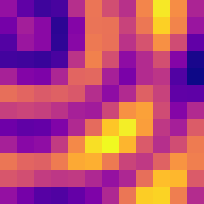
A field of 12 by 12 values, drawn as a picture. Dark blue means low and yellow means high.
Mirror symmetry: none. Calmest part: top left. Rings: centred on the top left.
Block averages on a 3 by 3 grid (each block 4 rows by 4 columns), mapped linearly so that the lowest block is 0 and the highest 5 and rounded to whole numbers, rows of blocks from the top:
0 3 4 / 2 4 2 / 3 4 5
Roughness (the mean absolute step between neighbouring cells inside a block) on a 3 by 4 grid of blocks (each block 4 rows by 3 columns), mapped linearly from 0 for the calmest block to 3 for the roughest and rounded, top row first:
0213 / 1121 / 1231
